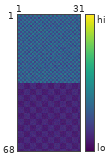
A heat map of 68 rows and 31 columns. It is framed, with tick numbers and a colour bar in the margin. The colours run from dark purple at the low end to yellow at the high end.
The table splits into 2 rows of 1 panel. Panel 1,1: low, checkered. Panel 2,1: very low, checkered, faint in contrast.
